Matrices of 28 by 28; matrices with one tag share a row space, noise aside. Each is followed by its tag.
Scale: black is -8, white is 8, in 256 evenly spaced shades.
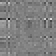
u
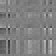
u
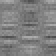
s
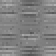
s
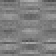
s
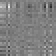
u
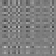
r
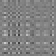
r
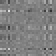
u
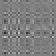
r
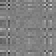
u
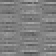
s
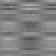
s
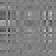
u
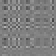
r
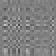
r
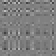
r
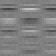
s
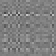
r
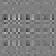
r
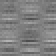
s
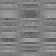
s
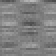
s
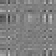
u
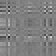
u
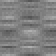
s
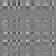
r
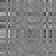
u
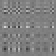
r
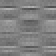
s
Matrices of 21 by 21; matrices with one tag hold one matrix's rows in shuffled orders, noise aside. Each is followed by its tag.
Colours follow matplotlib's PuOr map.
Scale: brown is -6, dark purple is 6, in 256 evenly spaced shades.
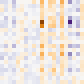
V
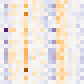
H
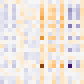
V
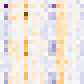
H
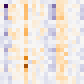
H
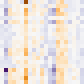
H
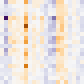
H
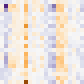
H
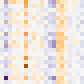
H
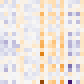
V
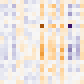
V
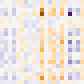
V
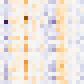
H
